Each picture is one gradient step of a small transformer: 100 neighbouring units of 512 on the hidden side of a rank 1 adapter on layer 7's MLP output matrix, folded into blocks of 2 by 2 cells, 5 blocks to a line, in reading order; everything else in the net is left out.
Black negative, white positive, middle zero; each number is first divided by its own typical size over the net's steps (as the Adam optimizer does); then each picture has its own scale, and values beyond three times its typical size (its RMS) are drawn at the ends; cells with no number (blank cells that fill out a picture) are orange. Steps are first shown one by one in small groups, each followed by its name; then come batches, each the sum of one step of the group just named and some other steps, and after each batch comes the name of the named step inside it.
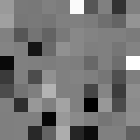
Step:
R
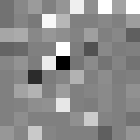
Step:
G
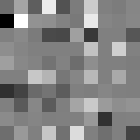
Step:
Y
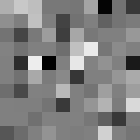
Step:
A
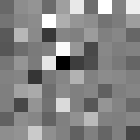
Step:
G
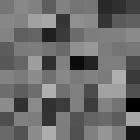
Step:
A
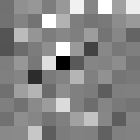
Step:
G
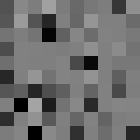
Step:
Y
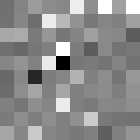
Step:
G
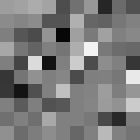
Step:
A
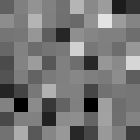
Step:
R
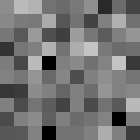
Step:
A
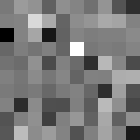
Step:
A
